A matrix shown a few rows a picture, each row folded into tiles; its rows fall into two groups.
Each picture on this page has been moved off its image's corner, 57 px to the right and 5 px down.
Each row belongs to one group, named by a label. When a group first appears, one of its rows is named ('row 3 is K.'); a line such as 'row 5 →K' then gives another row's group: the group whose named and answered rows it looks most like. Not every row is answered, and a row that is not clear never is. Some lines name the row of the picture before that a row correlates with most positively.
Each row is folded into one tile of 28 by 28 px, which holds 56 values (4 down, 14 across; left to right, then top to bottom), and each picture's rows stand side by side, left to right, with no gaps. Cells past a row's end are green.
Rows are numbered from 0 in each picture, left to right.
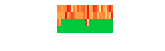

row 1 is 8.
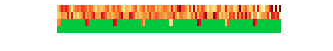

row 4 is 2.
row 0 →8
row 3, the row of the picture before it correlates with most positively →0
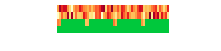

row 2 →8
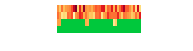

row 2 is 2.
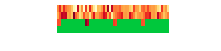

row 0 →2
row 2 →2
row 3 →2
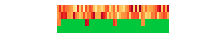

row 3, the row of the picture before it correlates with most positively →1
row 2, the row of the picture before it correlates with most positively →1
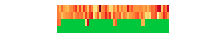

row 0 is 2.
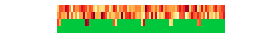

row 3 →8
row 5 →8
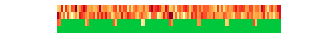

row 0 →8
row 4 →8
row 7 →8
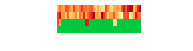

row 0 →8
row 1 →2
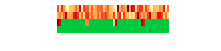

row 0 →2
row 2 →8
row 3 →2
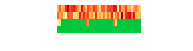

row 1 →8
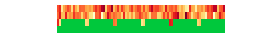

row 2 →8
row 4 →2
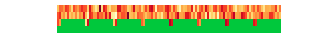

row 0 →8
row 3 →8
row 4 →2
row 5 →8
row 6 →2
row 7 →2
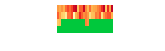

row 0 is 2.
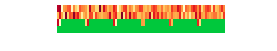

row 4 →8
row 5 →8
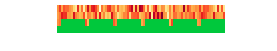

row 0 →2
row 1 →8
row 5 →2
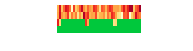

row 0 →8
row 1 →8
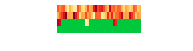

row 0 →2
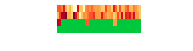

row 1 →2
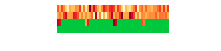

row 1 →8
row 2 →2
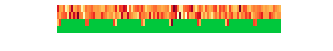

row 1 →2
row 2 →8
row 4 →8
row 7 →2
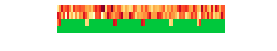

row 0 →8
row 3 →2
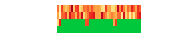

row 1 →2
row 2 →8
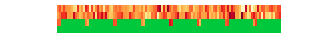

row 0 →2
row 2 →2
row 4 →2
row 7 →8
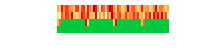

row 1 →8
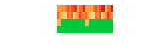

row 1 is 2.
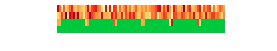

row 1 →2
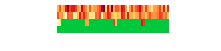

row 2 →8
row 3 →2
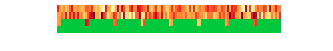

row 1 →2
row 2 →8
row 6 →2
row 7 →8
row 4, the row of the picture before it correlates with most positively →0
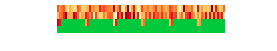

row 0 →2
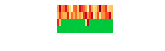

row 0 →8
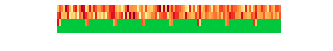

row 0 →8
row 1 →8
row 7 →8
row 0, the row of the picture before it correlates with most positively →0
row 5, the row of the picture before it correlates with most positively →0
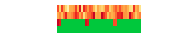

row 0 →2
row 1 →2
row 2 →2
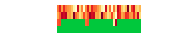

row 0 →2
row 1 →2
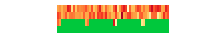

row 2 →8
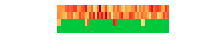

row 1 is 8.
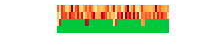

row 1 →2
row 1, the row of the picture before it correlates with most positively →2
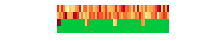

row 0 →2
